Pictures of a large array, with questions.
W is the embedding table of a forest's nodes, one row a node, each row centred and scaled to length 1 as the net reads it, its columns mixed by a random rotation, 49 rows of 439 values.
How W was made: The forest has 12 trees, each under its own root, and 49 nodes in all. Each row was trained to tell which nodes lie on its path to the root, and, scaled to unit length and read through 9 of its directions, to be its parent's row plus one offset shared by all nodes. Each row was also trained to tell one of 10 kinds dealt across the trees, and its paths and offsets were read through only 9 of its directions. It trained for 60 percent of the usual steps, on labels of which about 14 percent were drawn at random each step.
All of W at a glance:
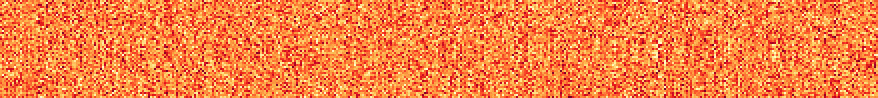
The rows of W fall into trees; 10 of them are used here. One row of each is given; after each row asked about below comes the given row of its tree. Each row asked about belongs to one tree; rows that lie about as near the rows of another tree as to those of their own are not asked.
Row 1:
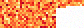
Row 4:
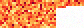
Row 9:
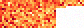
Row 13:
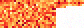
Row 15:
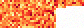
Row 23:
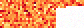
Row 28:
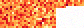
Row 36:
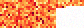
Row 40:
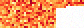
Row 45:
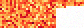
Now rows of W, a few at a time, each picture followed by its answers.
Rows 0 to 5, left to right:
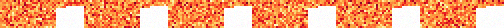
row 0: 23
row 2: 4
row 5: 13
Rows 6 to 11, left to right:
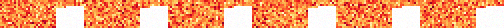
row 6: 45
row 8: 28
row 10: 4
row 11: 4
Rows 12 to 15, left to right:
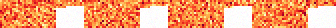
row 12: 28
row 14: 9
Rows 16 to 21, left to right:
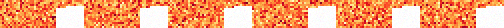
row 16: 1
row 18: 23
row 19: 13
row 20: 36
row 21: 1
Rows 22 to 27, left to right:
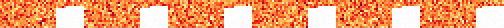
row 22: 28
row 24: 36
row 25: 28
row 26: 23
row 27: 9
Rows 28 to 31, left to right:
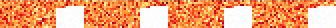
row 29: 23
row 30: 28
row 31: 1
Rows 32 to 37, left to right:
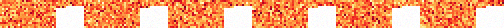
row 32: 36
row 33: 1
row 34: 9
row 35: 23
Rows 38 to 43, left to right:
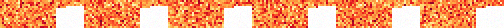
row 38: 1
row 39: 15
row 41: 45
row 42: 15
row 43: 4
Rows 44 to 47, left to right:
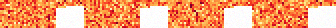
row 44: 13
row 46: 4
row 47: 13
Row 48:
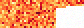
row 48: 40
